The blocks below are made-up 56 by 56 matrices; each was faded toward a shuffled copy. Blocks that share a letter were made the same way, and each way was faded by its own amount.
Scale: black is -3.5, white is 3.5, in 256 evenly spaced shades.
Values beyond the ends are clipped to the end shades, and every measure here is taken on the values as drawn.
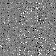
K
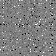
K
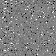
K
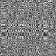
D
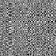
D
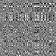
D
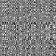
D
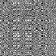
D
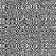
D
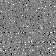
K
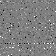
K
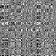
D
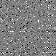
K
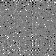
K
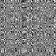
D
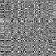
D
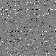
K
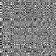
D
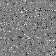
K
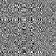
D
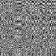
D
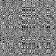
D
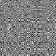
D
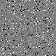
K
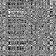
D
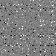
K
